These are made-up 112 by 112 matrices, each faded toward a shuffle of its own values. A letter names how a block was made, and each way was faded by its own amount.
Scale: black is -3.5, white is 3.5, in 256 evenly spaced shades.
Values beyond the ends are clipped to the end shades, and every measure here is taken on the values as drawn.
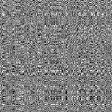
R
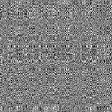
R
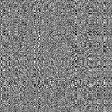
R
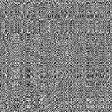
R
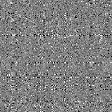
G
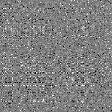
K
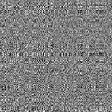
R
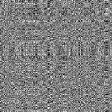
R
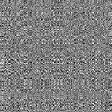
R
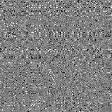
K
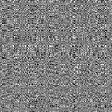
R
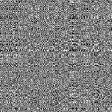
R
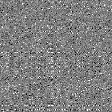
K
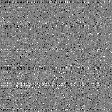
K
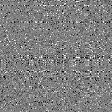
K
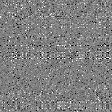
K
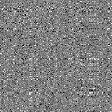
G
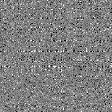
G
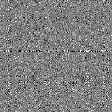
G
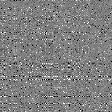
K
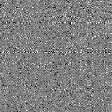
K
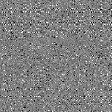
G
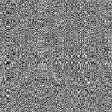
R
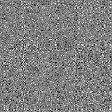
G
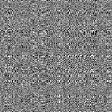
R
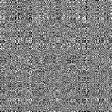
R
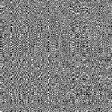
R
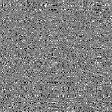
G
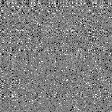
K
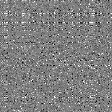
K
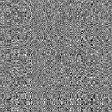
R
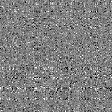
G
